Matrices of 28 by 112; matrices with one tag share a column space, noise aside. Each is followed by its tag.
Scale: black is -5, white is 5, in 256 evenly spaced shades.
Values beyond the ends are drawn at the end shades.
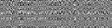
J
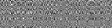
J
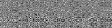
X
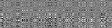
X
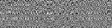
J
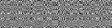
J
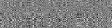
X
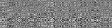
X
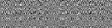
J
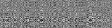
X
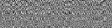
J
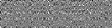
J
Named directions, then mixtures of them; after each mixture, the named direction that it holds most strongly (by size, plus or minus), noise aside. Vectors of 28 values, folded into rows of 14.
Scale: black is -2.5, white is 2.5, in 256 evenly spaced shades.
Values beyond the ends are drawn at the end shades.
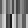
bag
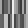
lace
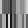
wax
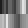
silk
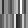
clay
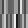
clay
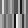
clay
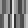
lace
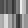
silk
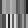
wax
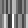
lace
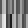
bag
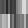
silk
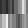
silk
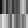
silk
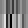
bag
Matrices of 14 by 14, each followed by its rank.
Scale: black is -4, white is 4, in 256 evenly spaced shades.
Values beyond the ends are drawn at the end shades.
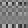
one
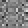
three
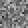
full rank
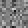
three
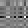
one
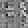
three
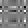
one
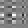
one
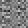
three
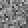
full rank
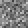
full rank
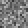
full rank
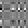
one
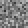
full rank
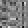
three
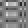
one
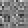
three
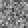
full rank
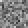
full rank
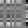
one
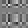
one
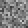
full rank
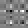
one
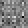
three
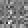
three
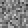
full rank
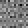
three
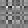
one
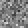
full rank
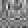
three
